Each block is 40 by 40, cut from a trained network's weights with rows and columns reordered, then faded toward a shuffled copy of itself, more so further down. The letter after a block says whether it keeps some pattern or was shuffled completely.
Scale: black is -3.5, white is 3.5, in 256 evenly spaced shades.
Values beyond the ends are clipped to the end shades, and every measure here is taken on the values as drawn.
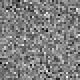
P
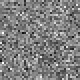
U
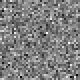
P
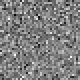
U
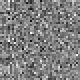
U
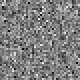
P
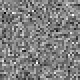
P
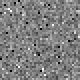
P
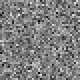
P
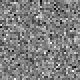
P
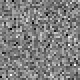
P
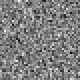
U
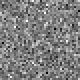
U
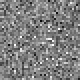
P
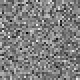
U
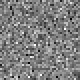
P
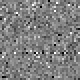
U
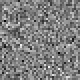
U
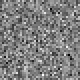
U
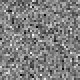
P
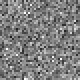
P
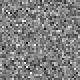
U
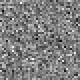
P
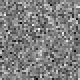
P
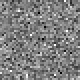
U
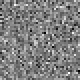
P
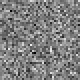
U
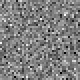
P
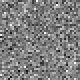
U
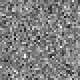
U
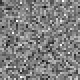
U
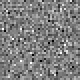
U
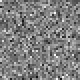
P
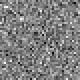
P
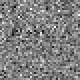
U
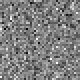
P
